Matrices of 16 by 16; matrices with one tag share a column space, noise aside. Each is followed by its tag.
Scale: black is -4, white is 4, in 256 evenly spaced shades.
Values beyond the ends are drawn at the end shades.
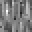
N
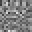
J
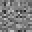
J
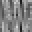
N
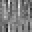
N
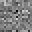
J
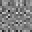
J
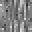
N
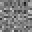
J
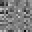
J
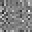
J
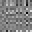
J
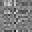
J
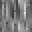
N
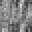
N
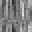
N
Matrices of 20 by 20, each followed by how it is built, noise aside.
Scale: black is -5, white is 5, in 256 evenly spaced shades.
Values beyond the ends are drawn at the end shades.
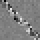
banded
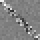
banded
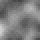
smooth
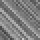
Toeplitz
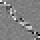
banded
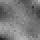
smooth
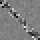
banded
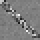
banded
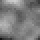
smooth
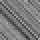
Toeplitz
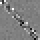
banded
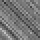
Toeplitz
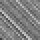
Toeplitz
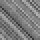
Toeplitz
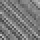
Toeplitz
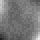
smooth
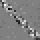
banded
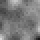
smooth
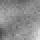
smooth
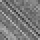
Toeplitz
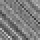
Toeplitz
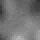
smooth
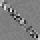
banded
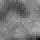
smooth
